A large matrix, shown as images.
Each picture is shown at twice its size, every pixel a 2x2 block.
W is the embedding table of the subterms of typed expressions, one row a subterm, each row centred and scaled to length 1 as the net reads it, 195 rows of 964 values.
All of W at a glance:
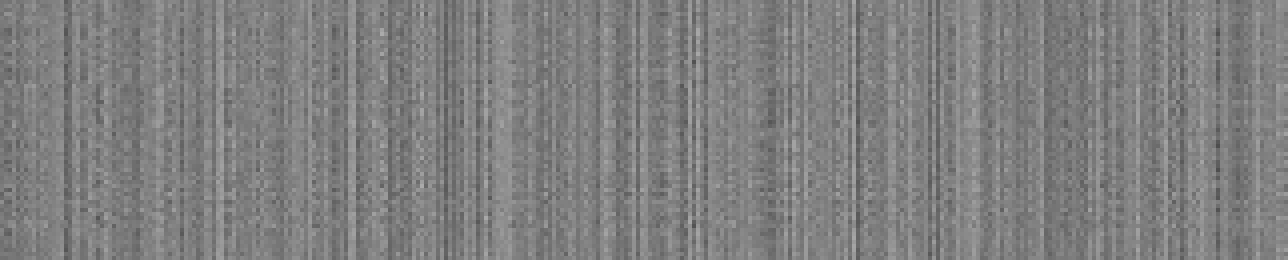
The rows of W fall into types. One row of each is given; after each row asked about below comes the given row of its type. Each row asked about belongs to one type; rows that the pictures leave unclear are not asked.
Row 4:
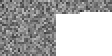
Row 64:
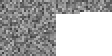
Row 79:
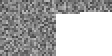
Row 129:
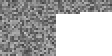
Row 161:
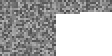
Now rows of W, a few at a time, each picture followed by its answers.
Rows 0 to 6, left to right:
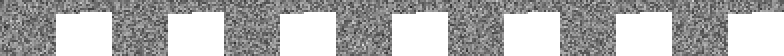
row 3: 161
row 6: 161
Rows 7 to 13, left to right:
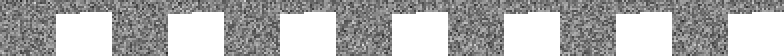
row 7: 129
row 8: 4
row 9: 161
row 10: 161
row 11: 79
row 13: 79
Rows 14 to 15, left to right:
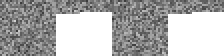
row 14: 64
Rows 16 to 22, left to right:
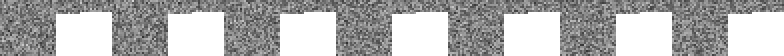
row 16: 79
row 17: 4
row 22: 129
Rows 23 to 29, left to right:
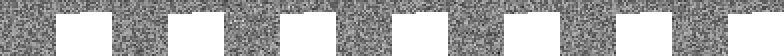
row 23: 161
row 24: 129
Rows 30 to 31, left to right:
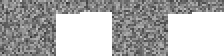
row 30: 4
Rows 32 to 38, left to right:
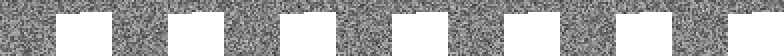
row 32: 129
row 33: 64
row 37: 4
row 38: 79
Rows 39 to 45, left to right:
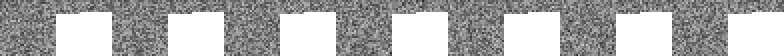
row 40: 129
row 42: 161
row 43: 129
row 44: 79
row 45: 64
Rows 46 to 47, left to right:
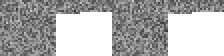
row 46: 79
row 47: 79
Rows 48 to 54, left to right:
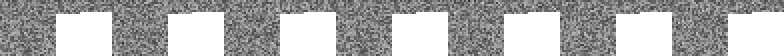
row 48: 129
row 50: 64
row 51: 129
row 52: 129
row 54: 79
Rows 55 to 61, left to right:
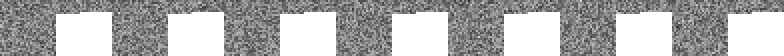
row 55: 161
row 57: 129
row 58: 79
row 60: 161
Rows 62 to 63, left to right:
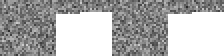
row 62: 79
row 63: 79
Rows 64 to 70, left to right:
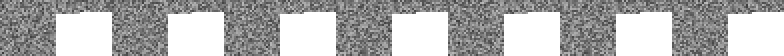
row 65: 4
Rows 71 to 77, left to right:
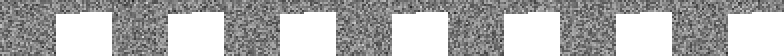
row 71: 161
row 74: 79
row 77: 4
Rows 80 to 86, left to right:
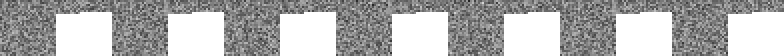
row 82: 129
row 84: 129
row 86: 161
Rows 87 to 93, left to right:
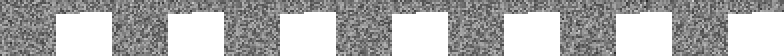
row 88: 4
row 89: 161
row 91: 161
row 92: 161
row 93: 161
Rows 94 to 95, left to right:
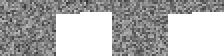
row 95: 129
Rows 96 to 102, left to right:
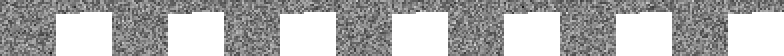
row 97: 79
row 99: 64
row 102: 79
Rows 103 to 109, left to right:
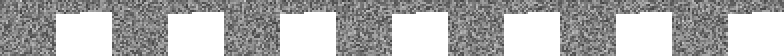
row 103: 161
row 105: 79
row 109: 79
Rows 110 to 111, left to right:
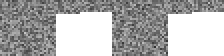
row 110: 129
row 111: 161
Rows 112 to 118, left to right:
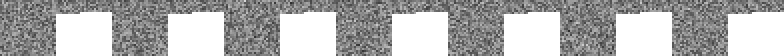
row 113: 129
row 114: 4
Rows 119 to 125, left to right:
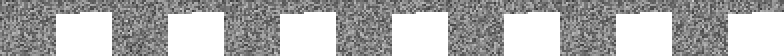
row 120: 64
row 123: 4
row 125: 161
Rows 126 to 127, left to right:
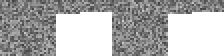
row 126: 129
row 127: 79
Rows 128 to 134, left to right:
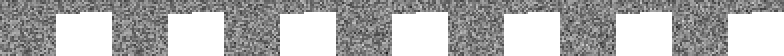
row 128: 129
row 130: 161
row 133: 79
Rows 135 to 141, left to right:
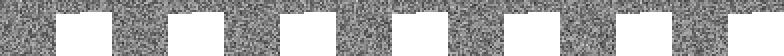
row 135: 161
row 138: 79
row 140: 79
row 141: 129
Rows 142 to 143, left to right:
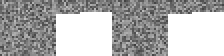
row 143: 129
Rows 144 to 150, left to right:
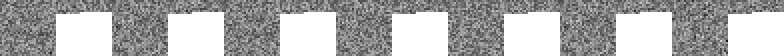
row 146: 64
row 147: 79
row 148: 161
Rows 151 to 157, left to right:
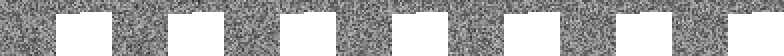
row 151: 129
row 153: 64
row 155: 129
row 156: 79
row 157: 79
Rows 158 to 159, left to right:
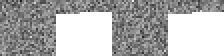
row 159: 161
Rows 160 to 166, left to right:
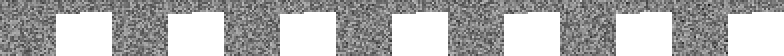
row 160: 129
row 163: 161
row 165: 4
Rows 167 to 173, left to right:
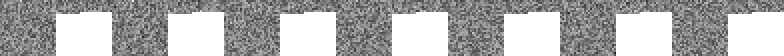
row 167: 79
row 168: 161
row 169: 79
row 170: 64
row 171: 129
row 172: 4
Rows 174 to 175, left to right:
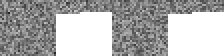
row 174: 4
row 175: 129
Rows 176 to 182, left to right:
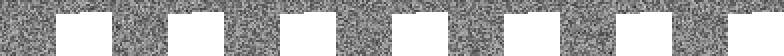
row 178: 161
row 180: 129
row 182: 79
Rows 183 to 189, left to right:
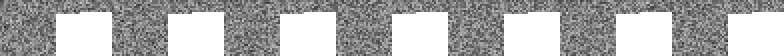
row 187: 161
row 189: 161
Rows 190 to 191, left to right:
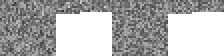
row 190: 79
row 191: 161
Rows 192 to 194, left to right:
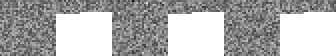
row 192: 161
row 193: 79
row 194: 64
